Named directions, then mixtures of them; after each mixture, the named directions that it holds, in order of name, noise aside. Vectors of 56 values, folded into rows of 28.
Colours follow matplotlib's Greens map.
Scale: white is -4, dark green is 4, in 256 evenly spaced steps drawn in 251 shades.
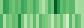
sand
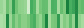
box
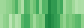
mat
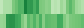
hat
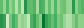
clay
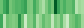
sand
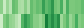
box, mat, sand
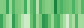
box, clay, sand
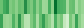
clay, sand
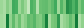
box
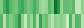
sand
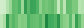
box, hat, mat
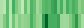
box, clay, mat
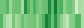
clay, mat, sand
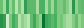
clay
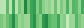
box, clay, hat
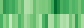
box, hat, sand
